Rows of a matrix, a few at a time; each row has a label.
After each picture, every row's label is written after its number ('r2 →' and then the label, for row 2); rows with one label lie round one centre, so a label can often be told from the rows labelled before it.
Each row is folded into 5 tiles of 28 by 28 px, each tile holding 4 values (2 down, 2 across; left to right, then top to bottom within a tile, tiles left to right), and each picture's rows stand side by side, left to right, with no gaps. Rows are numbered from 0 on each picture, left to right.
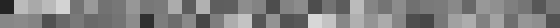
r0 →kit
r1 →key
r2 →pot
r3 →pot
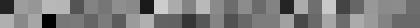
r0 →kit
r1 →kit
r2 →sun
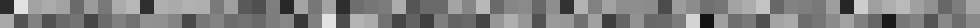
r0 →kit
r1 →kit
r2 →sun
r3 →key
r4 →kit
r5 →key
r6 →kit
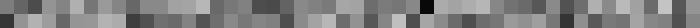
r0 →pot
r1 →key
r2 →pot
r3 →kit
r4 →key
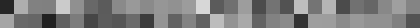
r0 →kit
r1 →key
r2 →sun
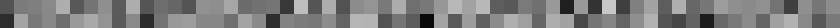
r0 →key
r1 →pot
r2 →sun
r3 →key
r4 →sun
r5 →key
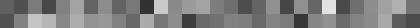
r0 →pot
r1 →kit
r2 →sun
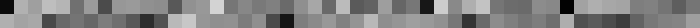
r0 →kit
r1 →pot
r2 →key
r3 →kit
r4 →kit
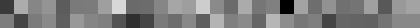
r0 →sun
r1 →key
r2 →kit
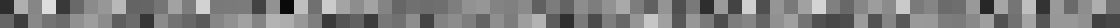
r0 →sun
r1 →key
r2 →kit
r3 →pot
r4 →key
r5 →sun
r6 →key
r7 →sun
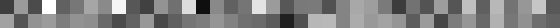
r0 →sun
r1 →sun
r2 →pot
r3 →sun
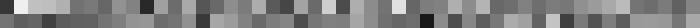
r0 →kit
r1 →sun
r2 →sun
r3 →key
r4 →key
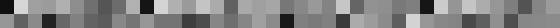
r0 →kit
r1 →kit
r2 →key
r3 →kit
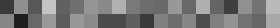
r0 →sun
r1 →key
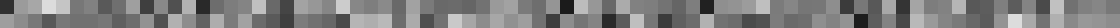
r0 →kit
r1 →sun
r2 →key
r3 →pot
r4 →kit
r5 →kit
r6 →sun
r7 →pot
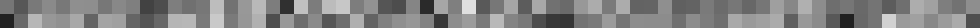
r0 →pot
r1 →pot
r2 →kit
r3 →sun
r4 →key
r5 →pot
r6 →pot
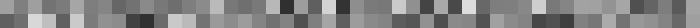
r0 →pot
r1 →pot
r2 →sun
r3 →sun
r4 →key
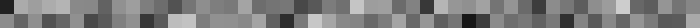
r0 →kit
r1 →pot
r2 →pot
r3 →kit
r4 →key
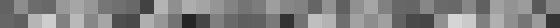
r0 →pot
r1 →kit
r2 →pot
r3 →pot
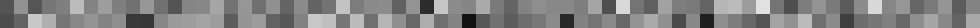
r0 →pot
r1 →pot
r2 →pot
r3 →kit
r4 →key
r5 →key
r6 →key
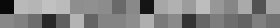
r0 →kit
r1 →kit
